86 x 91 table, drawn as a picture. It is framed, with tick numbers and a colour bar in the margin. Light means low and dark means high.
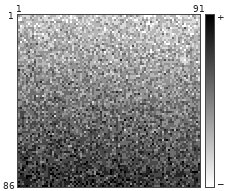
Ninth with the lowest average: top right. Slope: up to the bottom. Grain: fine. Stripes: none.
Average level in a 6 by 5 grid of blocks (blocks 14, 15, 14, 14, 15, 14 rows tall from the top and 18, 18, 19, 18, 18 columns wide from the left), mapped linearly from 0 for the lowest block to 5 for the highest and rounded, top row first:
00000
11111
22222
33333
44444
55555
